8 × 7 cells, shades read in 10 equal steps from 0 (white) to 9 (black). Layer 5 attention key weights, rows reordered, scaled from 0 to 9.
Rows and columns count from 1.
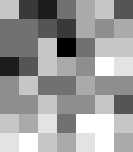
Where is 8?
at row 1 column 3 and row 4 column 1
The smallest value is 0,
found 5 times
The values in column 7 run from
1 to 6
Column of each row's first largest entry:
3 4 4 1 3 7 4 4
